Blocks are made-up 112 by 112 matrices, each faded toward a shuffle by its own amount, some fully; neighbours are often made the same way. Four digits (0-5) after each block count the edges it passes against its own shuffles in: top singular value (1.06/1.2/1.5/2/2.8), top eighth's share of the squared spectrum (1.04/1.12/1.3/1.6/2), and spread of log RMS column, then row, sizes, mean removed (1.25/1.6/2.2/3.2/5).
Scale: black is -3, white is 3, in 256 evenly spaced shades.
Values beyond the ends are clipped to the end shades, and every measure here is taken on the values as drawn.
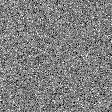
0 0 0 0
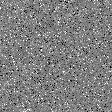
0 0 0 0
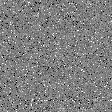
1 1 0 0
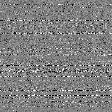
2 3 0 4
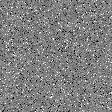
0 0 0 0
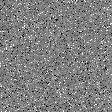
0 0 0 0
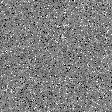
0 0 0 0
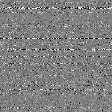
3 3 0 4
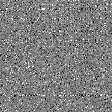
4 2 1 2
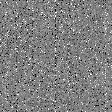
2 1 2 0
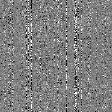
2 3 4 0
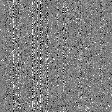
2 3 4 0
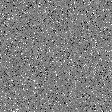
0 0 0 0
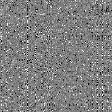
4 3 3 1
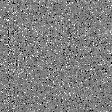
3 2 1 0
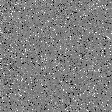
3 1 0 0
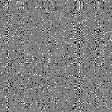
5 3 3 2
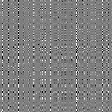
5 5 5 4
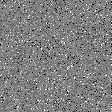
3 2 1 0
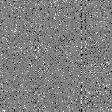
4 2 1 1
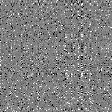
4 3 2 2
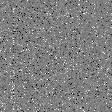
2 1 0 0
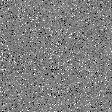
1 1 1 0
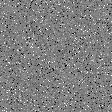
0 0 0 0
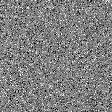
3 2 0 0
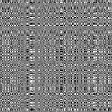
5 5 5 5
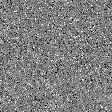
2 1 0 0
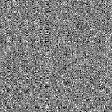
4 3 2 2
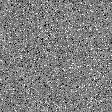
2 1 0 0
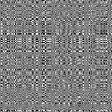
5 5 4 4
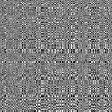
5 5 4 4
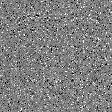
3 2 1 1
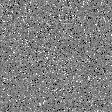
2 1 0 0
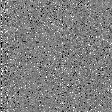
2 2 2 0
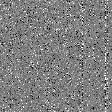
2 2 2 0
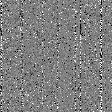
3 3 3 0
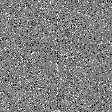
1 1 1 0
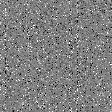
1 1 2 0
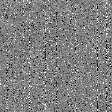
2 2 3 0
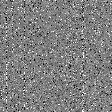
2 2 2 0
